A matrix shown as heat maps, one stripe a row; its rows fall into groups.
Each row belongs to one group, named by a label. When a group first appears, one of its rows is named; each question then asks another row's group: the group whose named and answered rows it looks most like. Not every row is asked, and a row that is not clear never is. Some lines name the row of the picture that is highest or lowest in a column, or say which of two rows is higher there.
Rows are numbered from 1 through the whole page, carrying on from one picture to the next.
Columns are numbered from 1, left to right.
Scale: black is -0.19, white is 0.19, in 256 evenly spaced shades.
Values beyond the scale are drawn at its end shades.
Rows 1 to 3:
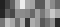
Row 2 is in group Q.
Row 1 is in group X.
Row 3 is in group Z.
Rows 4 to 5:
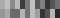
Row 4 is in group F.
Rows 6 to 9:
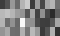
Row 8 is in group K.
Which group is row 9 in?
Z
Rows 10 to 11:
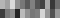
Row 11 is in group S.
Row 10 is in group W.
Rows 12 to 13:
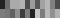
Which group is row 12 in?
X
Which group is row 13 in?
Q
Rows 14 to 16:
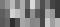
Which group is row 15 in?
X
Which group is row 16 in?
Q
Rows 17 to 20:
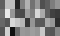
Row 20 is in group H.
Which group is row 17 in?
S
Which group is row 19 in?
X
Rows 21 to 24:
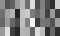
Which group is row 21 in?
K
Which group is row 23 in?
K
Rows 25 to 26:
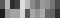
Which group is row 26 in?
X
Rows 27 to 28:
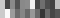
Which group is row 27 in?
K
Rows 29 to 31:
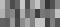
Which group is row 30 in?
K
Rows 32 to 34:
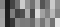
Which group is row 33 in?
Q
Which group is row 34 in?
Q
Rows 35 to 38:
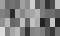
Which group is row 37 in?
Z
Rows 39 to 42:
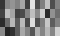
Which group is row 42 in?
Q
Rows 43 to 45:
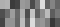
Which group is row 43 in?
H
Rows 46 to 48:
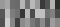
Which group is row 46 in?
Z
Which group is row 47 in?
H
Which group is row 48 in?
S
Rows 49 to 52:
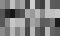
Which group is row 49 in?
W
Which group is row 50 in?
Q
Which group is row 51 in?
X
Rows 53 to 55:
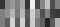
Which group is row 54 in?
W
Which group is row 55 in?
K
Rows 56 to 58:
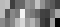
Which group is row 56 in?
H
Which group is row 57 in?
K
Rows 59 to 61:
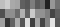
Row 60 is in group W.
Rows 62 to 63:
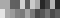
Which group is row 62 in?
Z
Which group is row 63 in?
F
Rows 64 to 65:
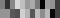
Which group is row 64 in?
X
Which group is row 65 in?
H
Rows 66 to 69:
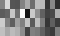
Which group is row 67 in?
K
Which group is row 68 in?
H
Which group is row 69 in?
F
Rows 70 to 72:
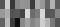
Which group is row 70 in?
H
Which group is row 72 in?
H
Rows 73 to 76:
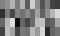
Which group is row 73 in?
W
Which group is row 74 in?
Q
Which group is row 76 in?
S
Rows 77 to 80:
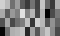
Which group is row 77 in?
F
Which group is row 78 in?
K
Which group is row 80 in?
X
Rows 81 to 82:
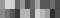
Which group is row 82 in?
H
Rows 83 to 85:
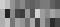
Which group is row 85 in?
F
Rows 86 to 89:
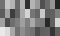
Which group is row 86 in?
Z
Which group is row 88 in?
K
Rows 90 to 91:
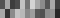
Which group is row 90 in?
Z
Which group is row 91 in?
X
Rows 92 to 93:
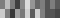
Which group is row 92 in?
S
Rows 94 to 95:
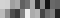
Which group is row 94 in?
F
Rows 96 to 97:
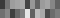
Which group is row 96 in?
X
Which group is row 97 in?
H
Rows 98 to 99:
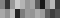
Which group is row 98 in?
X
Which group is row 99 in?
S
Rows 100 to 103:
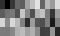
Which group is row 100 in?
Q
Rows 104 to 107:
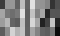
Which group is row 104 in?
W
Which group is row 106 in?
Z
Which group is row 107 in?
X
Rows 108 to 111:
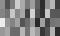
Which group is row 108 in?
X
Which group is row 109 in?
W
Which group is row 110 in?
F
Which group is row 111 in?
Z
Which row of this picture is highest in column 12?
110
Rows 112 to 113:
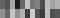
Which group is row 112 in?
Q
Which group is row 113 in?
W
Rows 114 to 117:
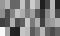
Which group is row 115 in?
X
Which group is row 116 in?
Q
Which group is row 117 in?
H
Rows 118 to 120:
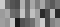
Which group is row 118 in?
K
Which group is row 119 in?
Z
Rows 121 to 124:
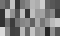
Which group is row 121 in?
S
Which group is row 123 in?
Q
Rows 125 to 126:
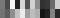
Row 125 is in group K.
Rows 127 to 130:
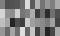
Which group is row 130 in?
K
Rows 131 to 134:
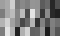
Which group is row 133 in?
F
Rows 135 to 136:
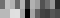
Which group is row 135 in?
Z
